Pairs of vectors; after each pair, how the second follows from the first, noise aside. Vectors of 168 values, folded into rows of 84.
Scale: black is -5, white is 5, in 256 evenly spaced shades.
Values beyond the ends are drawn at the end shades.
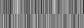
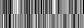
scaled up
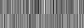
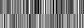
scaled up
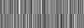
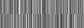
copied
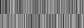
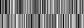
scaled up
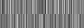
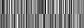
scaled up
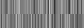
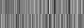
sign-scrambled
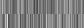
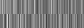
sign-scrambled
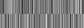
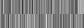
sign-scrambled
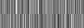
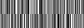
scaled up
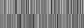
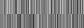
copied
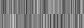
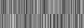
copied
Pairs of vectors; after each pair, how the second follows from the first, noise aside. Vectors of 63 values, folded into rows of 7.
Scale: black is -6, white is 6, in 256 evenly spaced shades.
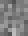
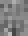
negated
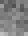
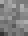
negated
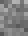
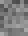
negated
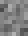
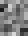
scaled up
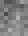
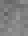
shrunk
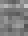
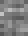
wrapped around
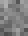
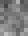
negated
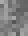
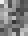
scaled up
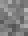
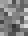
scaled up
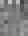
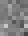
shuffled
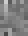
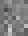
shuffled
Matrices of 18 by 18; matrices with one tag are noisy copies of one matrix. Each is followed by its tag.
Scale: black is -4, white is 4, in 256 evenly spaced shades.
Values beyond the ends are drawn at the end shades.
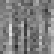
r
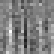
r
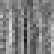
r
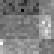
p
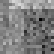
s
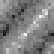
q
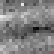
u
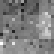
p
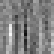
r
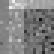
s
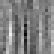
r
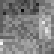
p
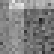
s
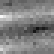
u
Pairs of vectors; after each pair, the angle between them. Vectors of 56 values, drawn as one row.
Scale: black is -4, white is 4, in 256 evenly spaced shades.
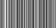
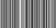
orthogonal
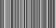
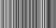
orthogonal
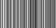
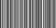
partly aligned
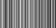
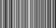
nearly parallel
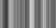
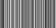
orthogonal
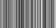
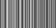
orthogonal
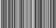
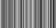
nearly parallel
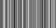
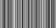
nearly opposite
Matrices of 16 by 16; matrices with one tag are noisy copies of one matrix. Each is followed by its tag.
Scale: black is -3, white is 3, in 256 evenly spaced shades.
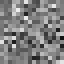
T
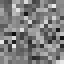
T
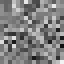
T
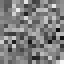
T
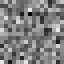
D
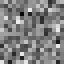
D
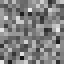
D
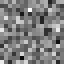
D
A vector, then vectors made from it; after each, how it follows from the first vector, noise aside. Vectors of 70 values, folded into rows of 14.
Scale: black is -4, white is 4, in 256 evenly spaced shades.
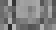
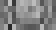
copied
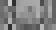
copied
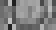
copied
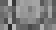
copied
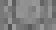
shrunk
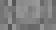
shrunk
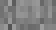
shrunk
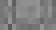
shrunk
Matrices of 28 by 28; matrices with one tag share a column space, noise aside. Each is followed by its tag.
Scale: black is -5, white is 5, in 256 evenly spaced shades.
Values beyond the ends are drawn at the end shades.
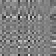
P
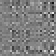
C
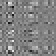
C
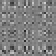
C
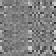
C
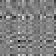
P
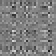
C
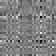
P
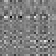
P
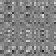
C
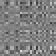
C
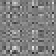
C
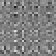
C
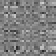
C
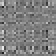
C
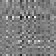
P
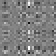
C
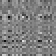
P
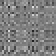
C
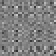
C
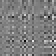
P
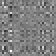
C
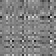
P
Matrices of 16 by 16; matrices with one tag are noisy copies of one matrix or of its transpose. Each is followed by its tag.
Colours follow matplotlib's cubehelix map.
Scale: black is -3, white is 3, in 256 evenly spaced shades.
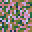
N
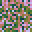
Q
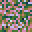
N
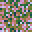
Q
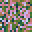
N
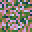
N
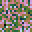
Q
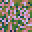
N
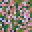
N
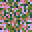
Q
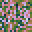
N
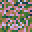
N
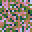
Q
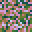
N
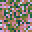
Q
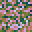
N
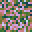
N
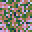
Q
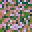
N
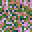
Q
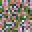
Q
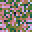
Q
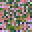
Q
